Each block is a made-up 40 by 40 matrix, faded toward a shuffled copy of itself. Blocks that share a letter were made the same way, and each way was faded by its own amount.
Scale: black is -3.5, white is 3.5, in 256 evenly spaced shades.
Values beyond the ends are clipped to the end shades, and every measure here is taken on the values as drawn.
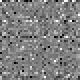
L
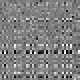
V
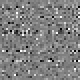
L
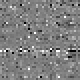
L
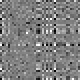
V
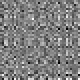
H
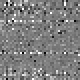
L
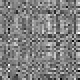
H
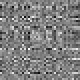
H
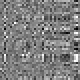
H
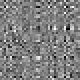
H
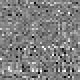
L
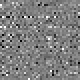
L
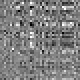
H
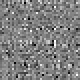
L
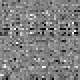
L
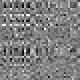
H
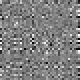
H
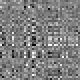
H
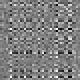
V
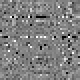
L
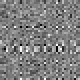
H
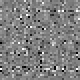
L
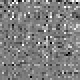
L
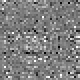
L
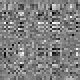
H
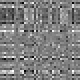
V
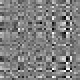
V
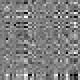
V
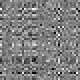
H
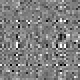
H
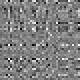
H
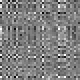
V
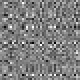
H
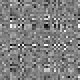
H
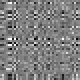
V
